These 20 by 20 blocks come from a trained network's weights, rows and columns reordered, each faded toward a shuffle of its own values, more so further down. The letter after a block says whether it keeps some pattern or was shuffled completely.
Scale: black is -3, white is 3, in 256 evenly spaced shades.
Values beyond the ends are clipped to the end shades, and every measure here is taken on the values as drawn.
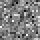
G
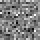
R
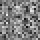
R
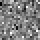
G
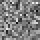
R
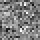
R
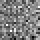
R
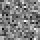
G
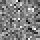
G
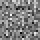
R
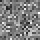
R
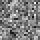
R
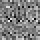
R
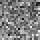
G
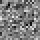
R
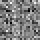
R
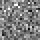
G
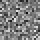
G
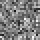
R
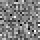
G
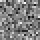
G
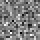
G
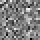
R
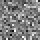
G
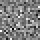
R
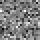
G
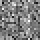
G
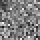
R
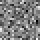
R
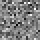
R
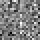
R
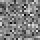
G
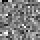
R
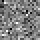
G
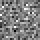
G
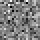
R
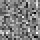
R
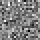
G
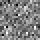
G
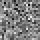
G
